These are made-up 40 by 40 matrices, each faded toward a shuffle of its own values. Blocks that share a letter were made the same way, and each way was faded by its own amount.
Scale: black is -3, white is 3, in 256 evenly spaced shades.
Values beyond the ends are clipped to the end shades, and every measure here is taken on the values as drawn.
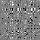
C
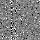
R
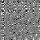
C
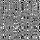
C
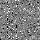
R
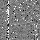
R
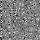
R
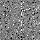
R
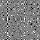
C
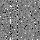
R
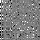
C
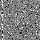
R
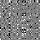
C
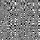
C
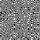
C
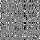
C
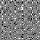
C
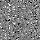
R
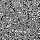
R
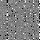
C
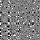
C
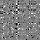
C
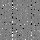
C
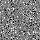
R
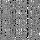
C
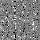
R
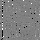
C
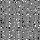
C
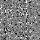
R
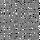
C
